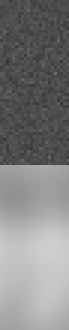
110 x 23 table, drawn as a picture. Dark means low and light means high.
The table splits into 2 rows of 1 panel. Panel 1,1: low, fine-grained, faint in contrast. Panel 2,1: high, smooth.
